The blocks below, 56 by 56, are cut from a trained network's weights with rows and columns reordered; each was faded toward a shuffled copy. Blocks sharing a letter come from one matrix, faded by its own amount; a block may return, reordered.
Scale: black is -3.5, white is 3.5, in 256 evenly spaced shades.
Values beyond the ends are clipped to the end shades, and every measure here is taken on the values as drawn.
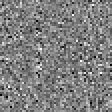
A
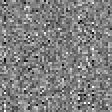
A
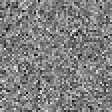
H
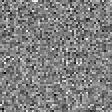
H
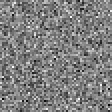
H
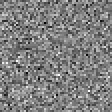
H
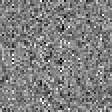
A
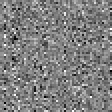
A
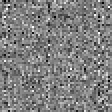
A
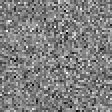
H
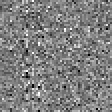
A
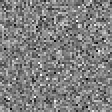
H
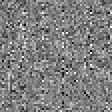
A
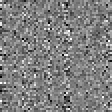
A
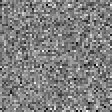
H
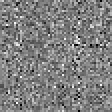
A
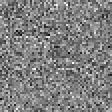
H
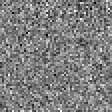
H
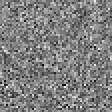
H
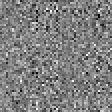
A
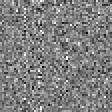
A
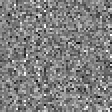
A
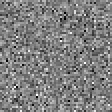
A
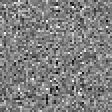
A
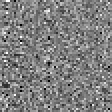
A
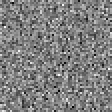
H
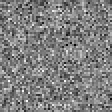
H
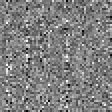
A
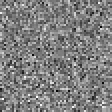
H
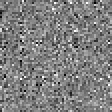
A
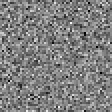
H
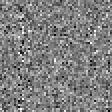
A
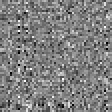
A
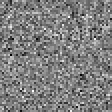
H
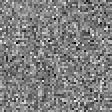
H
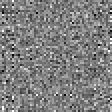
A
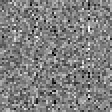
A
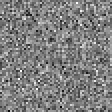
H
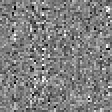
A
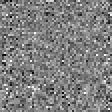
A
